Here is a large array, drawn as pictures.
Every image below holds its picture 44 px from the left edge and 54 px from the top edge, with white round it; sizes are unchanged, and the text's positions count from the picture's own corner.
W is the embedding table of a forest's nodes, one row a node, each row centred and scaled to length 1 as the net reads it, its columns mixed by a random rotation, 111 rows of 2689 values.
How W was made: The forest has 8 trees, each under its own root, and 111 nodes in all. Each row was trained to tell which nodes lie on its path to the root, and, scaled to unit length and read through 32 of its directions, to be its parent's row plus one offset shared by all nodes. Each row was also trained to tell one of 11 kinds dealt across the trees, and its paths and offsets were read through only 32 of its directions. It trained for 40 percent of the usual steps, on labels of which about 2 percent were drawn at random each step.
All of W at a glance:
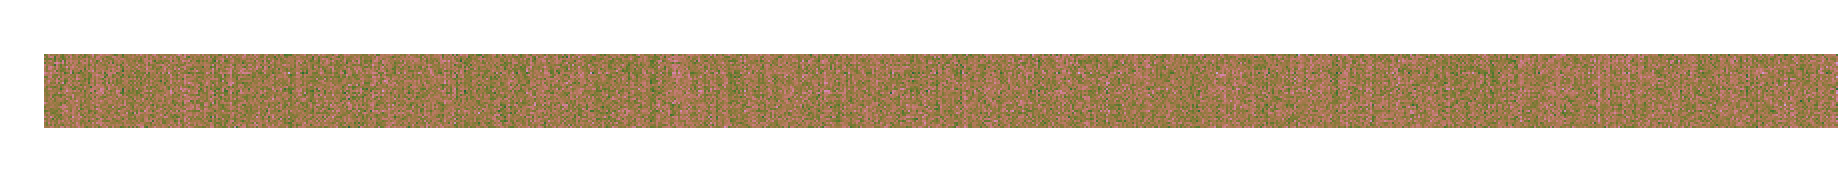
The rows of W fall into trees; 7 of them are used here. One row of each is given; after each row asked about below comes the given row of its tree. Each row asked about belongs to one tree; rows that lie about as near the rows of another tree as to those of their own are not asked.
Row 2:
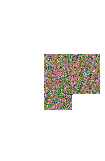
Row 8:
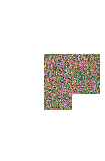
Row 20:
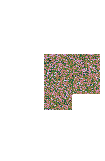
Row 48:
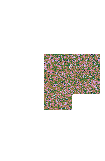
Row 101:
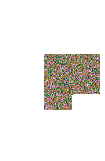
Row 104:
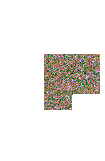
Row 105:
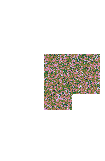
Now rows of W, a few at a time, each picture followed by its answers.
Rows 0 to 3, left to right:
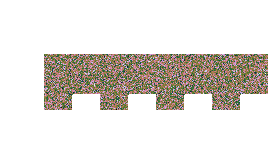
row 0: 48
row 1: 104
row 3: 20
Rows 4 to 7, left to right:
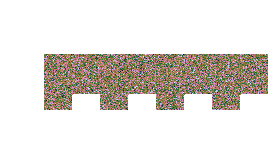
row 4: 2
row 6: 104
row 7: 101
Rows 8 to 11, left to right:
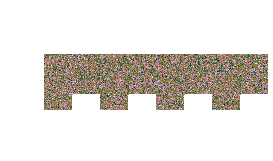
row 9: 105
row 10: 101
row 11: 20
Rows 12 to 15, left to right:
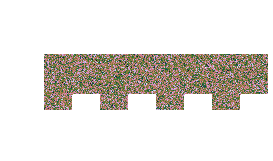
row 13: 20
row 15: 48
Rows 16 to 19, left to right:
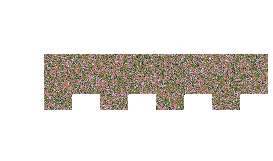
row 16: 104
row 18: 20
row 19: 2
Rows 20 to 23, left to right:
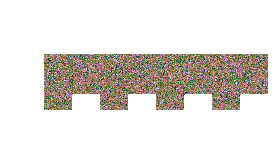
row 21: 2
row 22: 105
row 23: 2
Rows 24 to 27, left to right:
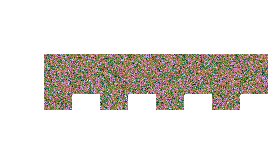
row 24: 104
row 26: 2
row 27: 105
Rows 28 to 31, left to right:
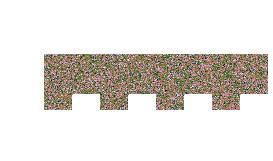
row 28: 101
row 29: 8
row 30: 48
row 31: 101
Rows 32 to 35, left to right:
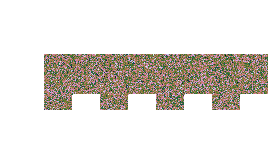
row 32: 20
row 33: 48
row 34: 20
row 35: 48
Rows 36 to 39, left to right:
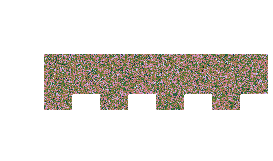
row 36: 101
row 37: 48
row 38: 104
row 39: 48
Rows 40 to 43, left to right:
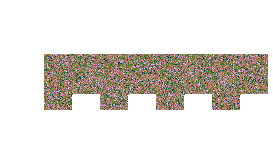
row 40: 20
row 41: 101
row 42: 101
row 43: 48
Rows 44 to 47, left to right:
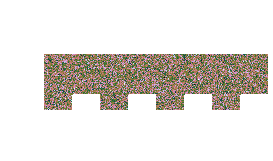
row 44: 101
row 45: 104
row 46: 2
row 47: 101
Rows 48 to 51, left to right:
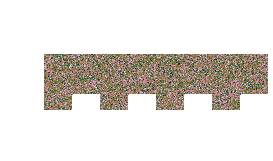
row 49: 20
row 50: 105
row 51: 20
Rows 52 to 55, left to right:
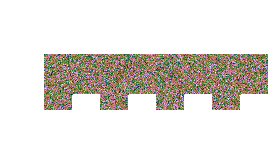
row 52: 105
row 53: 20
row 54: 2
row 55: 101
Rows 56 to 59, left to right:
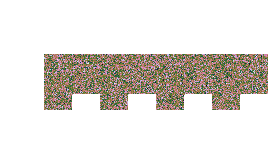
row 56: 2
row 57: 104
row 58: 2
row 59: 48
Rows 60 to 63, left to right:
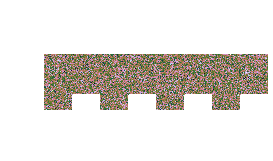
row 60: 2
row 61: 105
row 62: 101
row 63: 104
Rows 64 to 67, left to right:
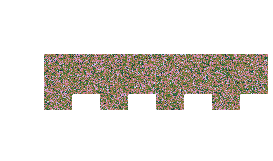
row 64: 48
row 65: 48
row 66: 104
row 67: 48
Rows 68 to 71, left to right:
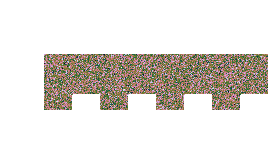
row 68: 20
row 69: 104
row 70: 101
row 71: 105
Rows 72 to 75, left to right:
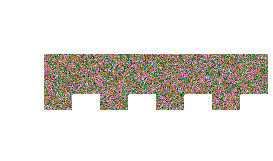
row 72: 101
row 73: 2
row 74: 105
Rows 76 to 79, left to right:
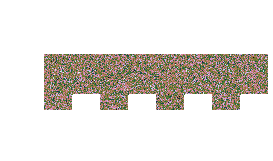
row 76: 101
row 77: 104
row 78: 2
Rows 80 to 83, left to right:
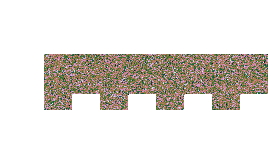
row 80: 2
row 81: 101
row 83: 104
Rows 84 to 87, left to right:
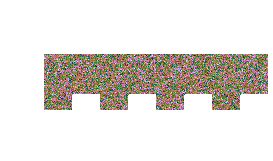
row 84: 2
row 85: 48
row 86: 105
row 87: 2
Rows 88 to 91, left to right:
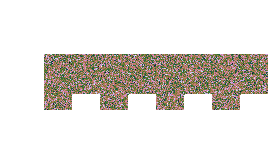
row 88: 48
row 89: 101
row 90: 101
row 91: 104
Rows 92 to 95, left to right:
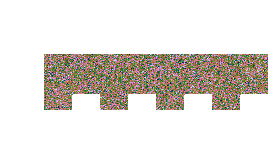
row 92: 105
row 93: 2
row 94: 105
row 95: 20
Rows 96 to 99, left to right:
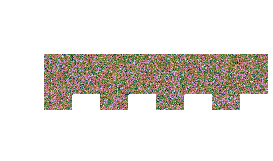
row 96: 2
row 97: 105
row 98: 48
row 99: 105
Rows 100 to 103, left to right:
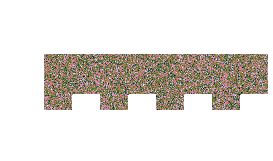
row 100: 101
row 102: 104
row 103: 48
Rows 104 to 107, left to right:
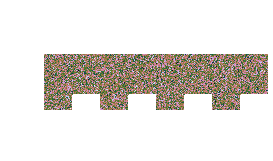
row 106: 20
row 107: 104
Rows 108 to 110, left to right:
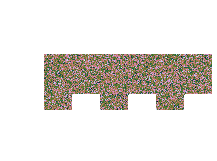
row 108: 104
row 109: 2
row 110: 48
